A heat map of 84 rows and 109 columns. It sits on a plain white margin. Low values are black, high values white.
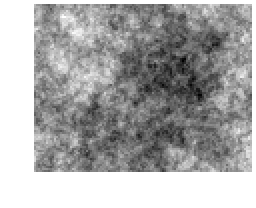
Average level on the scale: 50%. Histogram: bell-shaped. Ninth with the highest average: top left. Stripes: none.
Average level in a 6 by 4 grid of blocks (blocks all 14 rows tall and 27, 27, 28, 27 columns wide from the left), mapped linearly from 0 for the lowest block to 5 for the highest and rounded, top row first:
5434 | 5413 | 5403 | 4313 | 3213 | 3234
